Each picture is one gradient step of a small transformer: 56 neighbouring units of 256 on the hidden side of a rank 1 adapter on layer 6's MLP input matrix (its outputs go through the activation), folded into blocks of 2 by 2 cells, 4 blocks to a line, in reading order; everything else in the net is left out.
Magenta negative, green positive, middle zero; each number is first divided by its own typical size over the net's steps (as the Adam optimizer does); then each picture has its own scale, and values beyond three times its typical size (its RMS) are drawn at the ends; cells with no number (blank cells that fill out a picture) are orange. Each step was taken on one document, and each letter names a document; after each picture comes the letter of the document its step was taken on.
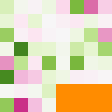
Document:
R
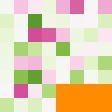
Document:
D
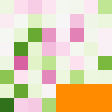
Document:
D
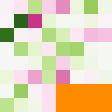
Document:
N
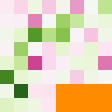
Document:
D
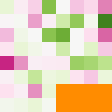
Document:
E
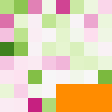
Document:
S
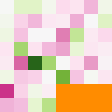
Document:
R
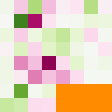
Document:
N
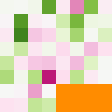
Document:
R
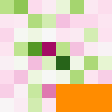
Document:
S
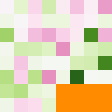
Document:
D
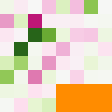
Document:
N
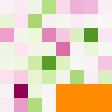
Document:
N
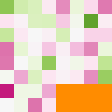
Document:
S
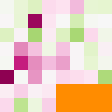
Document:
N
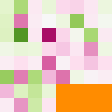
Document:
R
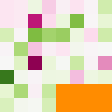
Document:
D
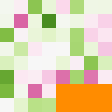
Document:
E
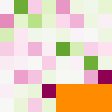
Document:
S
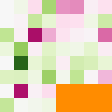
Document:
D
